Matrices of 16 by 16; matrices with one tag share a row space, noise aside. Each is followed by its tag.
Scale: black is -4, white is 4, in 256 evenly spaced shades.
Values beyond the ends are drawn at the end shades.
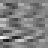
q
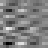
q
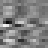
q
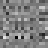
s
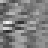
q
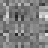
s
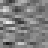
q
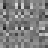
s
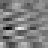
q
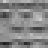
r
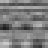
r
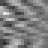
q
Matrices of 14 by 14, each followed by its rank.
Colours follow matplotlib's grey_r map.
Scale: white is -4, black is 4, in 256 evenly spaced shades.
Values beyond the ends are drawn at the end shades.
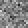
full rank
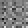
two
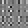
two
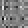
two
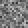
full rank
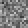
full rank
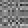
two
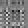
two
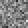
full rank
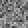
full rank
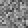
full rank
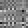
two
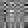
two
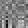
two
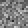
full rank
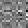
two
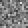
full rank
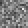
full rank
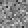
full rank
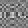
two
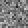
full rank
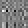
two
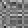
two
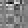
two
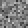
full rank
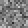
full rank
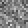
full rank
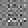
two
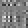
two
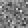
full rank
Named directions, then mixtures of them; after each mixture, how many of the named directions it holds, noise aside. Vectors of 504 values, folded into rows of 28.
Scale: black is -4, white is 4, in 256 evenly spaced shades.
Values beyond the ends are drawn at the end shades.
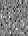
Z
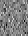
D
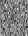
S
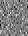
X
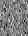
one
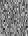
one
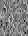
two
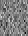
two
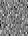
one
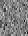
three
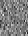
three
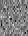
three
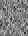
three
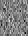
two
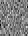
two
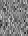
three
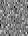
one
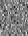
two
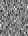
two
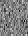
three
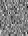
two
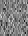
two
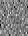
one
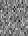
two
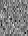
three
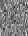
two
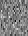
two
